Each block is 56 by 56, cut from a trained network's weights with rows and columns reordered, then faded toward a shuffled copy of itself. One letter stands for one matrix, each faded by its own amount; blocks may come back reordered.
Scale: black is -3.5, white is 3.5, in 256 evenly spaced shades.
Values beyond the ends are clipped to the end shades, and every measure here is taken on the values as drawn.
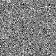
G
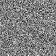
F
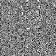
G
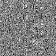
G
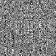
G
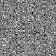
G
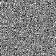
G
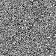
F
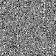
G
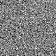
F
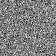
F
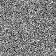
F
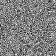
F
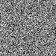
F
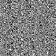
G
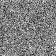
F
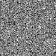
G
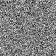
F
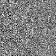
G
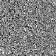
G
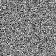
F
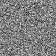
F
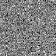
G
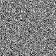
G
